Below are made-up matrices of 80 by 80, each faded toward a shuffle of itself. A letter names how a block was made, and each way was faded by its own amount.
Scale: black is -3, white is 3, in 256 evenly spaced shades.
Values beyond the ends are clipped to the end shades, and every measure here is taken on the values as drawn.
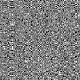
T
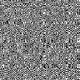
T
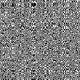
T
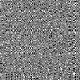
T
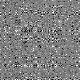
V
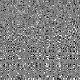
V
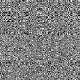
T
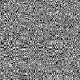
T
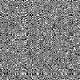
T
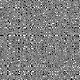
V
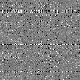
V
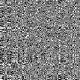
T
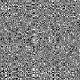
T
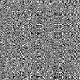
T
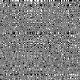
V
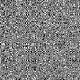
T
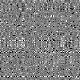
V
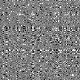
V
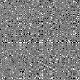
V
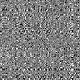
T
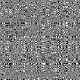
V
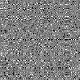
V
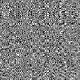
T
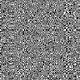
T
